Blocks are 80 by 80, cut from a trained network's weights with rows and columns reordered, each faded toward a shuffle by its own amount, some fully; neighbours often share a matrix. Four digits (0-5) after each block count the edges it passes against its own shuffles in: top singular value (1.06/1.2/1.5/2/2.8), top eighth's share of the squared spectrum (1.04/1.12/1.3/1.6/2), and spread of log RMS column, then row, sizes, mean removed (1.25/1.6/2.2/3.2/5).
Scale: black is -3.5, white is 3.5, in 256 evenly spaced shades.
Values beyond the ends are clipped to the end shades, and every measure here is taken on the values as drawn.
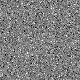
3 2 0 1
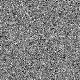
2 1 0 0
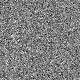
0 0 0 0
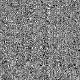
2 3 2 2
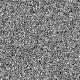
0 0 0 0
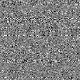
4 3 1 3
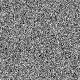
1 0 0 0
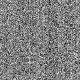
3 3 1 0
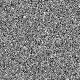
0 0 0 0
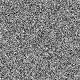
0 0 0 0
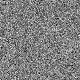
1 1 0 0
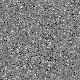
1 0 0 0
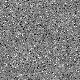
1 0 0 1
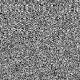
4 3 0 2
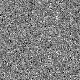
2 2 1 1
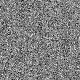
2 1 0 0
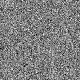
2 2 0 0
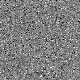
2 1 0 1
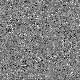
1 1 0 0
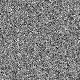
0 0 0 0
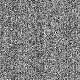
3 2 0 0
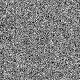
1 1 0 0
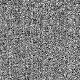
2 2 0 1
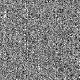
3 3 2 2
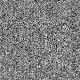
2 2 0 0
